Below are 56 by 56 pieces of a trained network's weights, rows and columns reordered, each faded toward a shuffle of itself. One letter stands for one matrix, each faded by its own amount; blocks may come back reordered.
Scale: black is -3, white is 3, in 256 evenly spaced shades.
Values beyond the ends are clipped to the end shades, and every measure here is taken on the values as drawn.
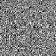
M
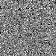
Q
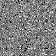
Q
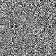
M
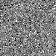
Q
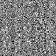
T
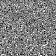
Q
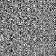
M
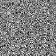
M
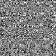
M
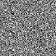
M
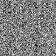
T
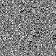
M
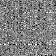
T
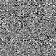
T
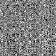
T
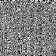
T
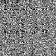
T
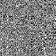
M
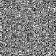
M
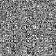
M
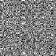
M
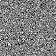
Q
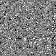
Q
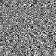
M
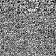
T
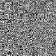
M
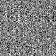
T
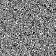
Q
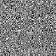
M
